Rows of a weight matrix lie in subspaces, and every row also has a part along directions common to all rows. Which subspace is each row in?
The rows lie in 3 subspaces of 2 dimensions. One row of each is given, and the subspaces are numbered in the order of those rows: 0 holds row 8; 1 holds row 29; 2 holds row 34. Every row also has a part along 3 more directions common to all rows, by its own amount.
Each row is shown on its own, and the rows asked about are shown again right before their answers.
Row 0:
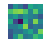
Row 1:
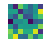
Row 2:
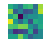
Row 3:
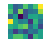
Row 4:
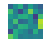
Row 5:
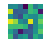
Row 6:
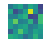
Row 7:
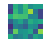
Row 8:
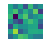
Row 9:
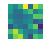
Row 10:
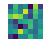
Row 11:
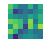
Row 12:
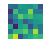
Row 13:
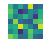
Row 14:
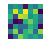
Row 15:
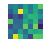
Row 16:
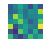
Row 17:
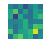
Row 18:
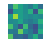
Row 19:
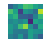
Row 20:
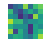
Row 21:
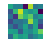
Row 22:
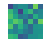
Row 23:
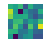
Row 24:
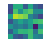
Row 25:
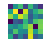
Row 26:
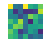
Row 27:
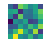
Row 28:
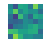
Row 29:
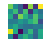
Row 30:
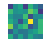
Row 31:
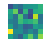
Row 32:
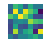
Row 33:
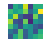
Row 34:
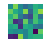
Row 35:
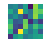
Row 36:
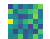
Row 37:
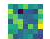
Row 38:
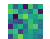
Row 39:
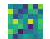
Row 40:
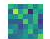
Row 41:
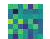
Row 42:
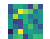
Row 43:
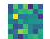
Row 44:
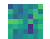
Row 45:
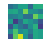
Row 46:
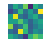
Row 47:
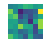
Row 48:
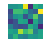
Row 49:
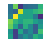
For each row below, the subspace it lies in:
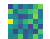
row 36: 1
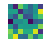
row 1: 0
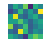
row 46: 0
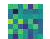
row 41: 2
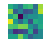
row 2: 2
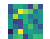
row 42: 1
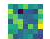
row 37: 2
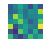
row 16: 0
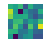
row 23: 2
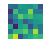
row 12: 2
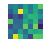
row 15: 2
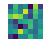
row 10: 2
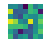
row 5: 1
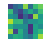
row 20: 1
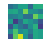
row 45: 0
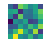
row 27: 0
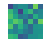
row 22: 1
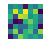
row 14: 0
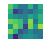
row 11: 2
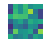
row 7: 0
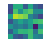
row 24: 0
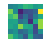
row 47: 2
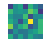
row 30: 1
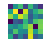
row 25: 2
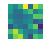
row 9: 0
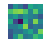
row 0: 2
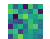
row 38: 0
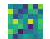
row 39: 1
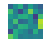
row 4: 1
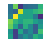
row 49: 0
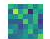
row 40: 1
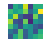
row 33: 2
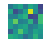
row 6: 1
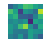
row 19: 2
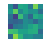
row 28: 0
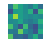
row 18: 0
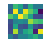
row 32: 0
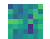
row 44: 1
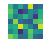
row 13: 2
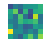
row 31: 1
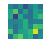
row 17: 0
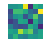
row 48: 1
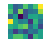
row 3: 2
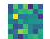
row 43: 0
